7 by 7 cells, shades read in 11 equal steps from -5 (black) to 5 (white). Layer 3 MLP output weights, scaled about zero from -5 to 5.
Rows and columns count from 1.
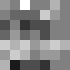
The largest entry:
5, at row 1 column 3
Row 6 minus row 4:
2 2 3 0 3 1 0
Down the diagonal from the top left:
1 -1 -3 0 2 1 0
